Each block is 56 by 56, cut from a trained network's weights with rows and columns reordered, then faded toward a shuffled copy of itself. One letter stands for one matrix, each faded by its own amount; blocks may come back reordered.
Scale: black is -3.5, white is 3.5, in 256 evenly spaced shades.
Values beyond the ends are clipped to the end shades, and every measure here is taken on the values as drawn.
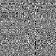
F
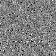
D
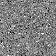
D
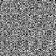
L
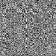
F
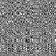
L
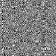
F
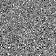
D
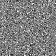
D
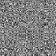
L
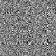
F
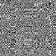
F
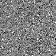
D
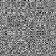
L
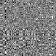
F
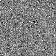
D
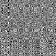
F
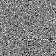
D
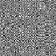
L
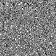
D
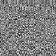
L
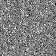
D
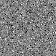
D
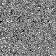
D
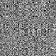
L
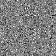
D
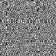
F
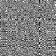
F
